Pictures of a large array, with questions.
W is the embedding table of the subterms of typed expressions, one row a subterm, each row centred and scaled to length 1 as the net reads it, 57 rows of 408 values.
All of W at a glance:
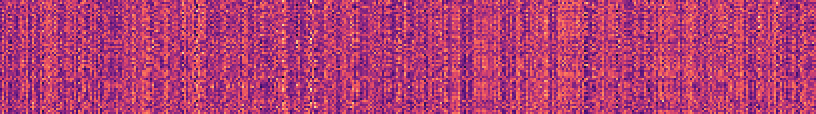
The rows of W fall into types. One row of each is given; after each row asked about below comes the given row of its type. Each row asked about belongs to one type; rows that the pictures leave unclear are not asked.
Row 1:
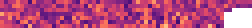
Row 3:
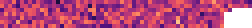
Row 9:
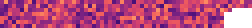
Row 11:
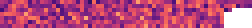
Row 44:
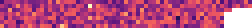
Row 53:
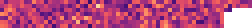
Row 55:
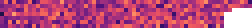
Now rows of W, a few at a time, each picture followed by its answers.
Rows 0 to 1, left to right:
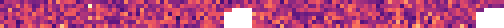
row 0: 44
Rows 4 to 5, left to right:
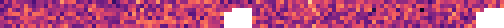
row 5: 9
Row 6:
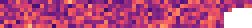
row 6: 44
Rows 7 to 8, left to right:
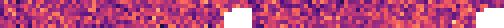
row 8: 11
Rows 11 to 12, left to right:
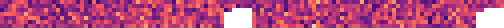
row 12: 44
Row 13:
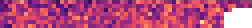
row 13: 11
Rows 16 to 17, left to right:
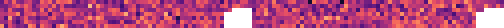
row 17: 53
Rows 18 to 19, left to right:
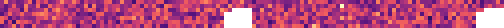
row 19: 44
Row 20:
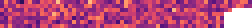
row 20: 55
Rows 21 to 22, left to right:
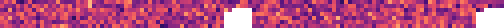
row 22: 11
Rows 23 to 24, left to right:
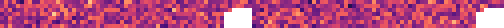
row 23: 55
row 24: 11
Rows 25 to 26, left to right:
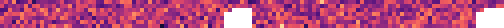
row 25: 3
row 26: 44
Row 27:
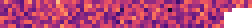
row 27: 9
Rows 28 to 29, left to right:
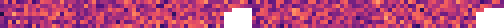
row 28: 55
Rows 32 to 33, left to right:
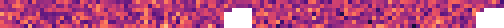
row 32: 1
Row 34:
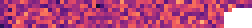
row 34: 11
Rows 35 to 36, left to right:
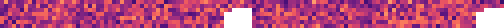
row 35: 9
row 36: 44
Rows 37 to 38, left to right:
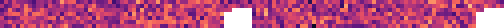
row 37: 44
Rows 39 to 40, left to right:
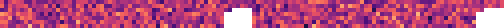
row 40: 9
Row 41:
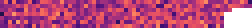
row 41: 55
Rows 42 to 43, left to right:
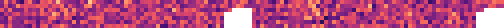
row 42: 55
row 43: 55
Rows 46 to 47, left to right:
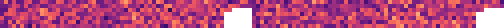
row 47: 55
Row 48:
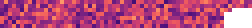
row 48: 9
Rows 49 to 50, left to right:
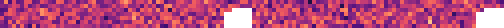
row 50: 3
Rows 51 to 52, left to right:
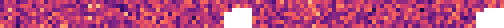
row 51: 53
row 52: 9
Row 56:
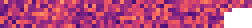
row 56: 9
